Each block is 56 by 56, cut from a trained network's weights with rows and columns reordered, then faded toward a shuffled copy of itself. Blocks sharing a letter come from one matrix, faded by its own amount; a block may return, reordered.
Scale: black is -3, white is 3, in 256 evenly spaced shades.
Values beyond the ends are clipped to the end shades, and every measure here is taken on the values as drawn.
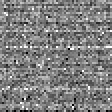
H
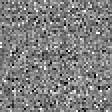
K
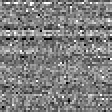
H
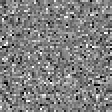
K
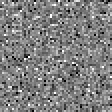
K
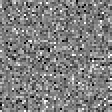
K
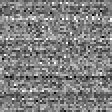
H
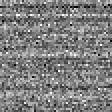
H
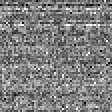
H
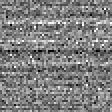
H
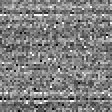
H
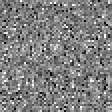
K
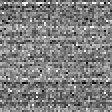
H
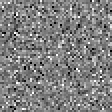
K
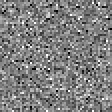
K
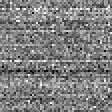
H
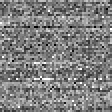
H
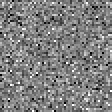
K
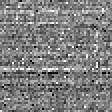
H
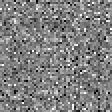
K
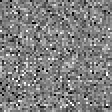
K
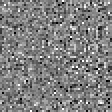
K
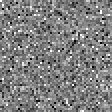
K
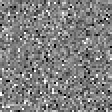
K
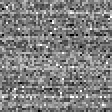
H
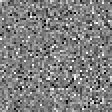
K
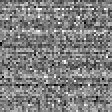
H
